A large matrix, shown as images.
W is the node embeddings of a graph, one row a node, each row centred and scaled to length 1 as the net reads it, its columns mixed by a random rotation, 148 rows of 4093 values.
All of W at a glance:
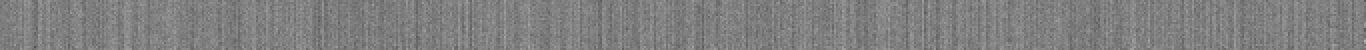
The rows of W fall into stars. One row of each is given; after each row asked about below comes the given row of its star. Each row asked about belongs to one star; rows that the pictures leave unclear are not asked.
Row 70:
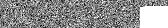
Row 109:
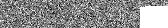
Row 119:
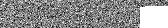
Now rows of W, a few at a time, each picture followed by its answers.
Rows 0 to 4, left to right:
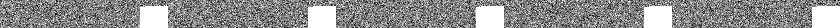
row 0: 119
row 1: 70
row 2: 70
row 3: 109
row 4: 119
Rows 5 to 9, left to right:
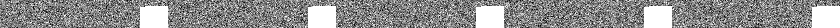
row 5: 109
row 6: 70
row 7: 109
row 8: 70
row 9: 119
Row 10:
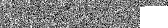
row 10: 119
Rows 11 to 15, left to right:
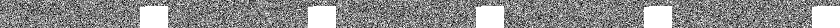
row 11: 119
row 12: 119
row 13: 119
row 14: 70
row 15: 70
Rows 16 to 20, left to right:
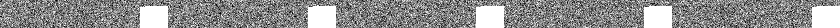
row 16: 119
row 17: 109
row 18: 109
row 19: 70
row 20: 109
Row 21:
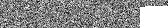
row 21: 119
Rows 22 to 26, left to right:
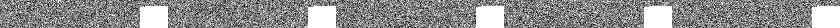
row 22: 109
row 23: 119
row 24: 70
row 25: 70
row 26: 70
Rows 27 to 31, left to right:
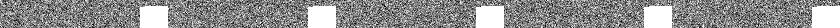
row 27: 109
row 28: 109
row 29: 109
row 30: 109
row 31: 119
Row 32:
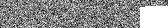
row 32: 109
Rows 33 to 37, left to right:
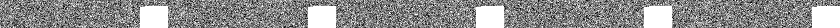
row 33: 70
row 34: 70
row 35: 119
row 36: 109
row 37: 70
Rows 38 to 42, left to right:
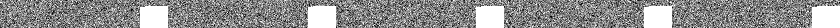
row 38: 109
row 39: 119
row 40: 109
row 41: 109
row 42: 119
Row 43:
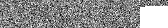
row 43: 119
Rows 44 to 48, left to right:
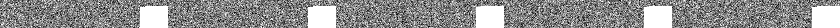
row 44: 119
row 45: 70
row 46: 119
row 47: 109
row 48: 109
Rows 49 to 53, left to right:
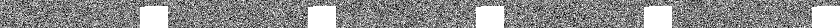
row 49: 70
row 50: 70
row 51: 109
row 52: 119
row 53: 70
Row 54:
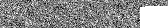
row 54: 70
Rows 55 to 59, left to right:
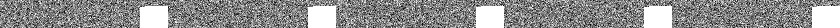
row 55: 109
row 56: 109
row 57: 119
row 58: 119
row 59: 109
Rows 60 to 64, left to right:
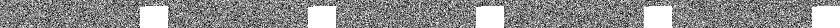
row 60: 109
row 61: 70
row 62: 119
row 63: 109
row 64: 70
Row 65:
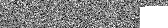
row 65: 70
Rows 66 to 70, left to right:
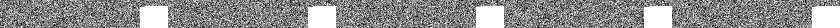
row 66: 70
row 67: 119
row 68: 119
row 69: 70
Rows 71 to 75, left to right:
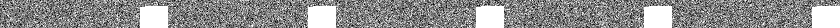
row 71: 109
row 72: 109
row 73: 119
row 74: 119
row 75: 109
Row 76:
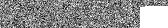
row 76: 70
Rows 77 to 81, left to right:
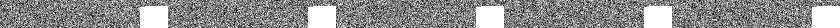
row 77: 70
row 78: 119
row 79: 119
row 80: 70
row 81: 70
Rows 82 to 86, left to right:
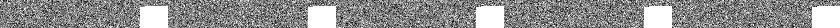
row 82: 109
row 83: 109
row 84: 109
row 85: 109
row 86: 109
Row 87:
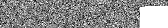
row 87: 109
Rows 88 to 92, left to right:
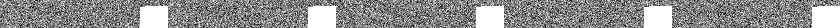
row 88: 119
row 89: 119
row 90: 109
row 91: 109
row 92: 109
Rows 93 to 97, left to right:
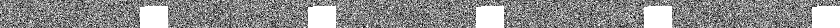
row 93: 70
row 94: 109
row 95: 119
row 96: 70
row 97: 70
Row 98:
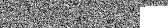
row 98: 109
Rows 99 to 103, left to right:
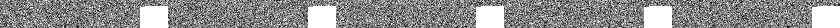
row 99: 109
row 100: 70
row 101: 119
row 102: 70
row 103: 70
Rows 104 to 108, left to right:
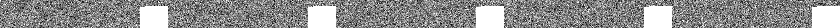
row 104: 70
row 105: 109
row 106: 70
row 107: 119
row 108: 119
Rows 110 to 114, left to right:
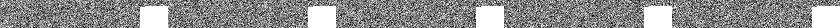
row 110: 119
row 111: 70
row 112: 70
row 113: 109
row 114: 70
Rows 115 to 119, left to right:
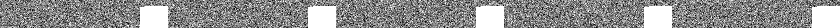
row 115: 70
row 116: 70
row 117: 119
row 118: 119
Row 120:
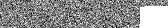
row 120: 70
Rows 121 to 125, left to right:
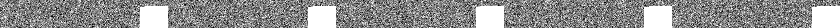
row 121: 119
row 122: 70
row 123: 70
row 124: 119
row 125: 119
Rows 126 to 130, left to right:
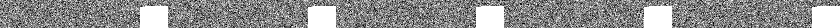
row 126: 70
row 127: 70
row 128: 119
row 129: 109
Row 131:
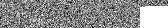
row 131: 119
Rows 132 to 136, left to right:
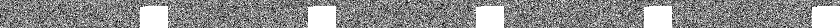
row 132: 70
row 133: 119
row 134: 109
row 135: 109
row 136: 70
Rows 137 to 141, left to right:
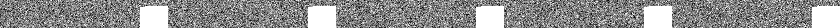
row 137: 109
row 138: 70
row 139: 70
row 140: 119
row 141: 70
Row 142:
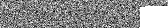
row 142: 70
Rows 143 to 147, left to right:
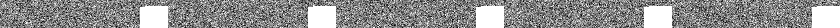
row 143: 70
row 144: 70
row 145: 109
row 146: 119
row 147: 70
